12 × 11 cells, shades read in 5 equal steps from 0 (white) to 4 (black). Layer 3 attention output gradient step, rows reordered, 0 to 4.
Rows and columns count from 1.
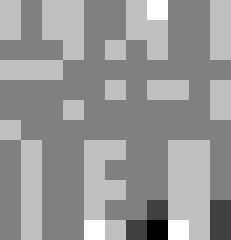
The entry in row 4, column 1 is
1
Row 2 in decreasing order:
2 2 2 2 2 1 1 1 1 1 1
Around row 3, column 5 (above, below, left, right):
2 2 1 1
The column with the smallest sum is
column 9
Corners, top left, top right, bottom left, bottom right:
1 1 2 3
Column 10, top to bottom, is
2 2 2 2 2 2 2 1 1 1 1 1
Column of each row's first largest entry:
2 2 1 4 1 1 2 1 1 1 8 8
